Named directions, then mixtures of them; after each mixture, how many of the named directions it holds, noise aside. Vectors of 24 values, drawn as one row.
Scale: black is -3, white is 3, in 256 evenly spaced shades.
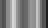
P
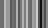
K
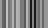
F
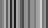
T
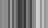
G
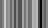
one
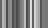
one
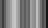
one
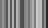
two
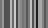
three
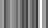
one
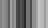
two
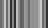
one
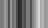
one
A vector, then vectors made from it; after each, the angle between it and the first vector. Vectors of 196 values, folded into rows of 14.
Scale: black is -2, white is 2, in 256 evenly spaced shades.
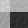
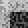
nearly parallel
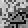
partly aligned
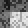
nearly opposite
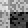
nearly parallel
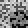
partly aligned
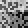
partly aligned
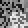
partly opposed
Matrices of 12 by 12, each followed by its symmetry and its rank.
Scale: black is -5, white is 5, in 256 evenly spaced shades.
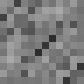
symmetric, full rank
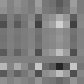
neither, rank one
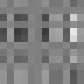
neither, rank one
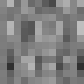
neither, rank two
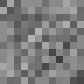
symmetric, full rank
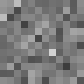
symmetric, full rank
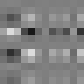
neither, rank one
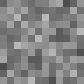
symmetric, full rank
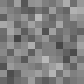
antisymmetric, full rank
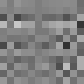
neither, rank two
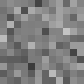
antisymmetric, full rank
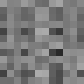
neither, rank two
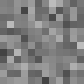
antisymmetric, full rank
